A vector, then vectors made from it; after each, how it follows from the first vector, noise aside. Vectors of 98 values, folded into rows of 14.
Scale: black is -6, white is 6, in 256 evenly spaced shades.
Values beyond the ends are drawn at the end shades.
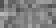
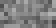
reversed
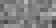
reversed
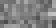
reversed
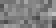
reversed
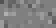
partly zeroed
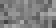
reversed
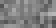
reversed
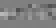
partly zeroed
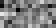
scaled up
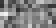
scaled up
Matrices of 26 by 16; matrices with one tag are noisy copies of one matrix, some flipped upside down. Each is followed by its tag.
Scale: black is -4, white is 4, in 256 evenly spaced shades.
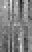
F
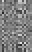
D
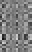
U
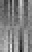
F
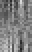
F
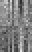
F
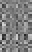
U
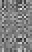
D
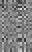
D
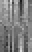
F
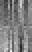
F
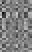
U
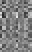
U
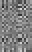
D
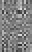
D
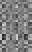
U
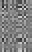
D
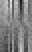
F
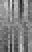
F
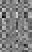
U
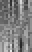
F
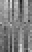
F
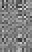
D
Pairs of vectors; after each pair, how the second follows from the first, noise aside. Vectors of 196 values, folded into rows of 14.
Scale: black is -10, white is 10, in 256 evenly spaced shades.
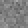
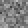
scaled up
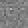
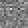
scaled up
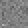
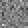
scaled up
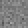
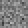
scaled up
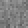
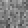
scaled up
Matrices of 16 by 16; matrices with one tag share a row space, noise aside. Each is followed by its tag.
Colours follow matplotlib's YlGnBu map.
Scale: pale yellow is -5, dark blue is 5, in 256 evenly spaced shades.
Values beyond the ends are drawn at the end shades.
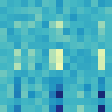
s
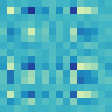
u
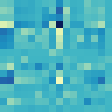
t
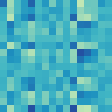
u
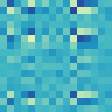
u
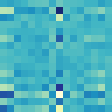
t
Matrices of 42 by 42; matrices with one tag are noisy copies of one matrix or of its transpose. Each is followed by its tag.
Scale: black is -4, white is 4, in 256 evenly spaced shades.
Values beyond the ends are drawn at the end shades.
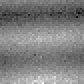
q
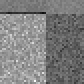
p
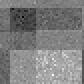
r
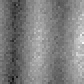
q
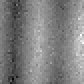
q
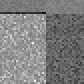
p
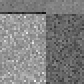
p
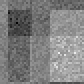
r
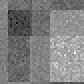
r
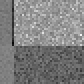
p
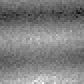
q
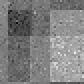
r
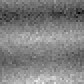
q
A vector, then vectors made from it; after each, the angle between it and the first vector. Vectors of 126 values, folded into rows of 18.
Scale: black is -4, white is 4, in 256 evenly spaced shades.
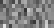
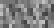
partly opposed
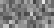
partly aligned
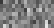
nearly parallel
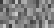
nearly parallel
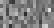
partly aligned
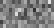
partly aligned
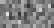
orthogonal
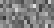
orthogonal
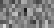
nearly parallel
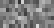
partly aligned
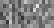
orthogonal
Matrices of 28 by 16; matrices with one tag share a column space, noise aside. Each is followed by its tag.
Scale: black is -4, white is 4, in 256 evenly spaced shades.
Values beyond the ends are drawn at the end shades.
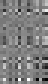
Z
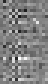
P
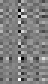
P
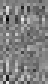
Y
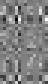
Y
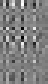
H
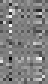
P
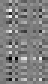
P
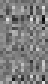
Y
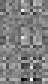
Z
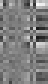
H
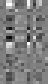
H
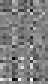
Z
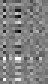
P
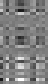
Z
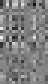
H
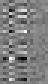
P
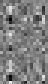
Y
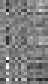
Z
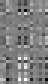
Z
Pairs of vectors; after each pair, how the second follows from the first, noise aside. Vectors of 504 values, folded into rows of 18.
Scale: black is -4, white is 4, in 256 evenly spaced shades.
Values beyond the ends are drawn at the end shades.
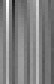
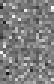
shuffled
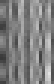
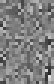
sign-scrambled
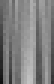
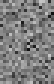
shuffled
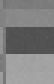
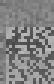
sign-scrambled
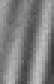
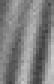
negated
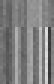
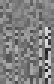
sign-scrambled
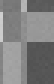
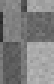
negated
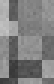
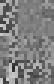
sign-scrambled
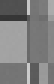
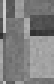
wrapped around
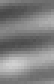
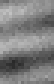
negated
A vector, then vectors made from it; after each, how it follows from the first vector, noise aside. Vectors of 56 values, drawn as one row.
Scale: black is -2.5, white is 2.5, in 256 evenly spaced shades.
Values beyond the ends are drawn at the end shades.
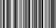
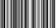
wrapped around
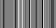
partly zeroed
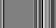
partly zeroed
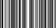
wrapped around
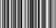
wrapped around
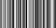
wrapped around
